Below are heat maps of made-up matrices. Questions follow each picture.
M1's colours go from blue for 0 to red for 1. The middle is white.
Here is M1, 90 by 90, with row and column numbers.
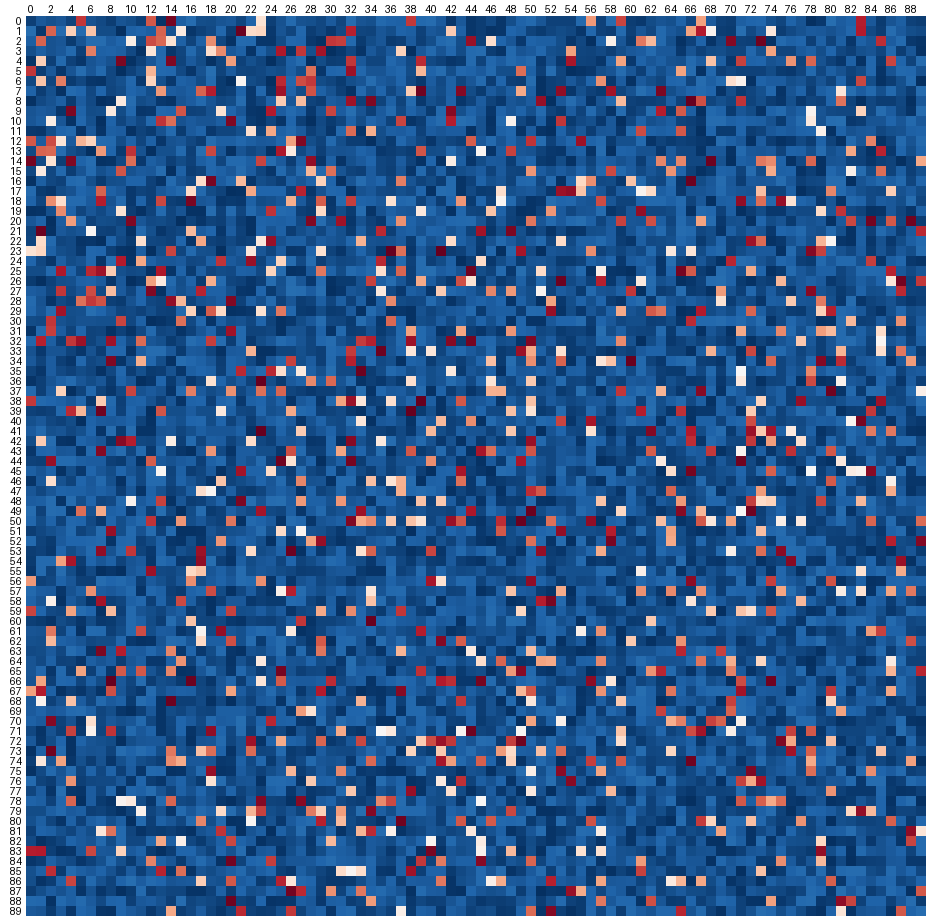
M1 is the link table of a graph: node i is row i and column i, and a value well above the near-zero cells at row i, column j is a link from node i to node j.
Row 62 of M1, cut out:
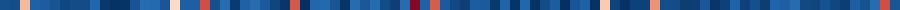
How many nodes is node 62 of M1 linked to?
9
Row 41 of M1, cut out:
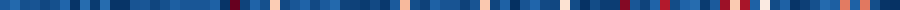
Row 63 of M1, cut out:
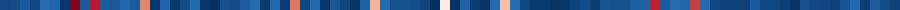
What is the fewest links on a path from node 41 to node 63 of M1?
3
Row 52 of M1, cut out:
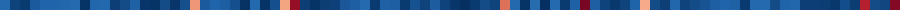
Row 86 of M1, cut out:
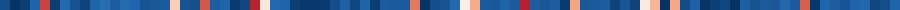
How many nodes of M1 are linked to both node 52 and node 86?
1
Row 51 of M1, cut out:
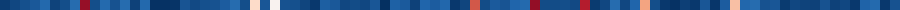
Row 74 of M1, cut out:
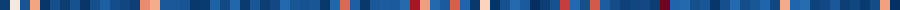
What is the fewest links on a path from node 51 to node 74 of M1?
3
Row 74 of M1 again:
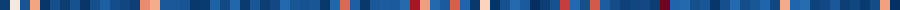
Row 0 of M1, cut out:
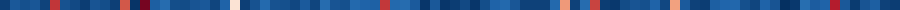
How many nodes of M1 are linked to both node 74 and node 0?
3
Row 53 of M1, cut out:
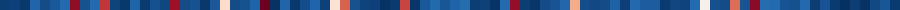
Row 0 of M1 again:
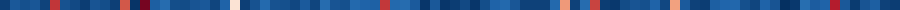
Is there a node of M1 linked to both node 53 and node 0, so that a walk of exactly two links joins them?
no
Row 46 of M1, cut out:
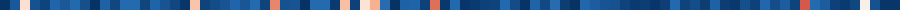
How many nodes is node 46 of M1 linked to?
9
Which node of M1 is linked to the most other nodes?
node 50
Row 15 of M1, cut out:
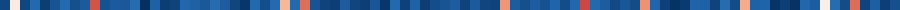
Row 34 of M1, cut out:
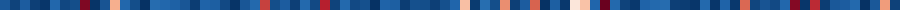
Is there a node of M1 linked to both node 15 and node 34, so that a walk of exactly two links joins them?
yes
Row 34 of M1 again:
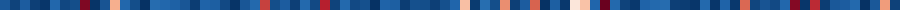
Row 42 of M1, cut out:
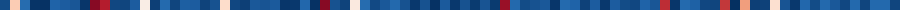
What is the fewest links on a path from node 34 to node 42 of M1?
2
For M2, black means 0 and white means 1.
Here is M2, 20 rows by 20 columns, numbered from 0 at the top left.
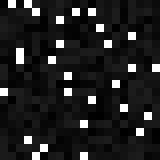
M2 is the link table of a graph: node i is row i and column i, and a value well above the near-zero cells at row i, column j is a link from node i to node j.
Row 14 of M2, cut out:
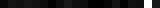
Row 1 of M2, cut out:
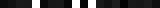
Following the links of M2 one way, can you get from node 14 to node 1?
no
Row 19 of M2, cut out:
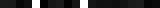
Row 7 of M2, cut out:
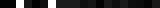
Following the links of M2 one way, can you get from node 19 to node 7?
yes
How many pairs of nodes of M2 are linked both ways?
1
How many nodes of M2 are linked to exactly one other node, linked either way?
0
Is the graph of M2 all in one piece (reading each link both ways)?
yes
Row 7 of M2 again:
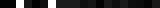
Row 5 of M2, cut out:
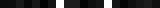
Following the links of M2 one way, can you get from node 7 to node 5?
no
